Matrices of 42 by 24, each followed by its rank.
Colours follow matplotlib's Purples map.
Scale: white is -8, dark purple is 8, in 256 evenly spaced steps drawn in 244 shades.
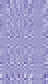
two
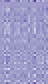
three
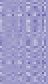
two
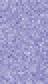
full rank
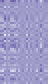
two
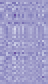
three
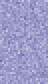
full rank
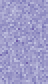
full rank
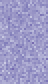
full rank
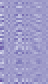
two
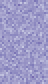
full rank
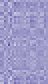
three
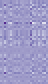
two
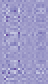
three
